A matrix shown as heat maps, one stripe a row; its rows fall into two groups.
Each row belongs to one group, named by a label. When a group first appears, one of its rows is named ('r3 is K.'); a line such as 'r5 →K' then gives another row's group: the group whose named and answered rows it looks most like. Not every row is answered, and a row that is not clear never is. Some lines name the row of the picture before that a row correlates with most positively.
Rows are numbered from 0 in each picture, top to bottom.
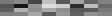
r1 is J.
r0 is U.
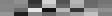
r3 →J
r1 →U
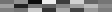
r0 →U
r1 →J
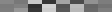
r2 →U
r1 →U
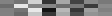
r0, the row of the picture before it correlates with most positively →0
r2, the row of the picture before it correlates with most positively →0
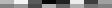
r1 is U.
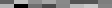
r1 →J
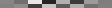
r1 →U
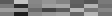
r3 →J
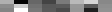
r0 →J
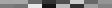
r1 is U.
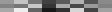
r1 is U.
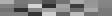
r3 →U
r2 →J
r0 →J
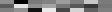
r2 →U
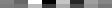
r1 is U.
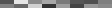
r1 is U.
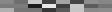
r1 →U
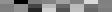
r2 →U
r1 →U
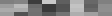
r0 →U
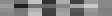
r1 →J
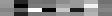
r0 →J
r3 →J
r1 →J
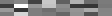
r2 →J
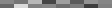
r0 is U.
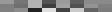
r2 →U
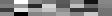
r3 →J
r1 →U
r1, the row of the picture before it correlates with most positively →2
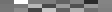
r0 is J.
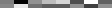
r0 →J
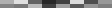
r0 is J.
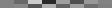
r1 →U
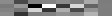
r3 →J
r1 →U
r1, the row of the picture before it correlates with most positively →1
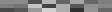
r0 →U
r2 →J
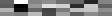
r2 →J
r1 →J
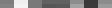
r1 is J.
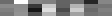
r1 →U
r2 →U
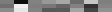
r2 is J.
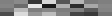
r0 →U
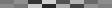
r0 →U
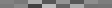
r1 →U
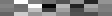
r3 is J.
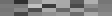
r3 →J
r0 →J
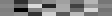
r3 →U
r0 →J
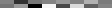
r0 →J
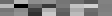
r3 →U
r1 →J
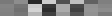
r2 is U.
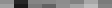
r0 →J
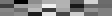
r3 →U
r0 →J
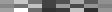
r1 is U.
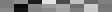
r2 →J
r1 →J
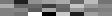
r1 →J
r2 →U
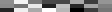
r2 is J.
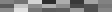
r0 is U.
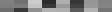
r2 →J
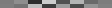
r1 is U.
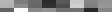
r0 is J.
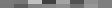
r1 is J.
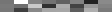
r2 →J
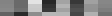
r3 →J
